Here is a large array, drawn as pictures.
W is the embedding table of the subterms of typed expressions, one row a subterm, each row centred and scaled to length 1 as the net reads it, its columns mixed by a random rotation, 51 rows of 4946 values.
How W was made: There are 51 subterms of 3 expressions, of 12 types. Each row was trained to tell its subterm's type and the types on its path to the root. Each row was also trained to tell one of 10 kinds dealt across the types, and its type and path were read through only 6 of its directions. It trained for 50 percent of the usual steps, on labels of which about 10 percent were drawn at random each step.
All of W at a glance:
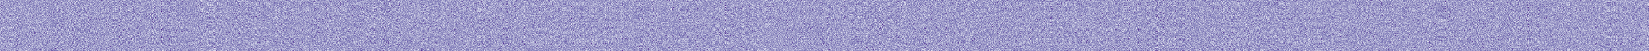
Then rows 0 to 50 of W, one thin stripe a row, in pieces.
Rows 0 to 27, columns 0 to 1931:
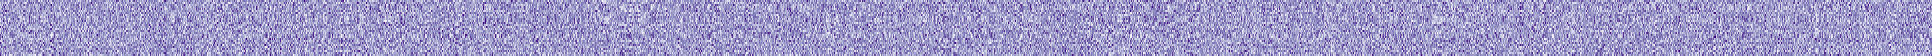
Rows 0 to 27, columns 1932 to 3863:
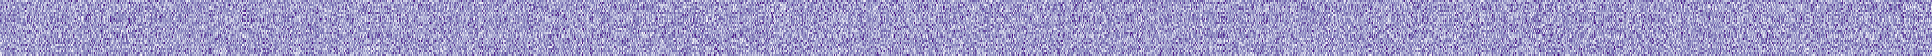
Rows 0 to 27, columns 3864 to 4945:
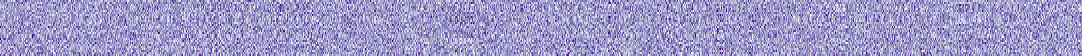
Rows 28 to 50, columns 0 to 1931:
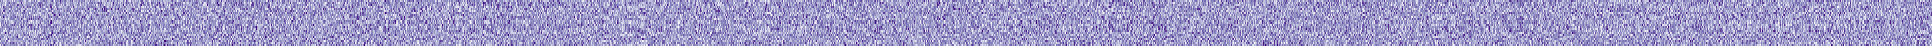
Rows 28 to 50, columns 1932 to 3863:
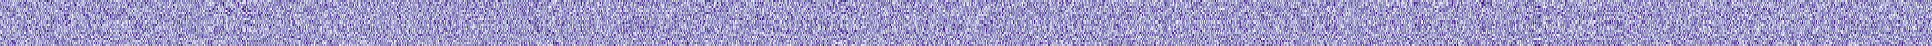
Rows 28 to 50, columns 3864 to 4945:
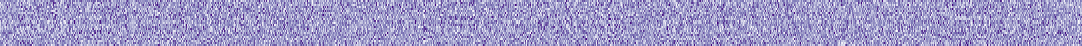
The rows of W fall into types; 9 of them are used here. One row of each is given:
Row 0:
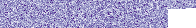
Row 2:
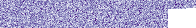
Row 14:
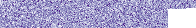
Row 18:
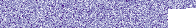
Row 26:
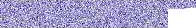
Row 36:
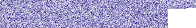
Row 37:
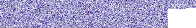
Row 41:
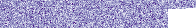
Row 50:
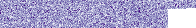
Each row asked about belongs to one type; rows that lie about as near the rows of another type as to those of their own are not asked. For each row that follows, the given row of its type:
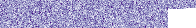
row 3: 41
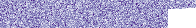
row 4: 41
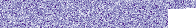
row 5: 2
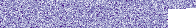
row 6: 18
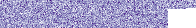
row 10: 36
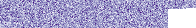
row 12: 2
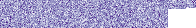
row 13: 0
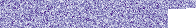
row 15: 41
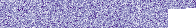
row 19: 0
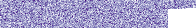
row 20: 2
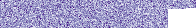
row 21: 0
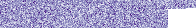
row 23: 50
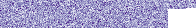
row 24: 26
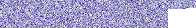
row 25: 37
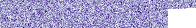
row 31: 50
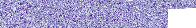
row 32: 0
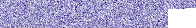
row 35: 26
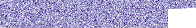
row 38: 2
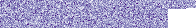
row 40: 37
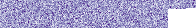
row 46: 37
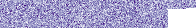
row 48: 36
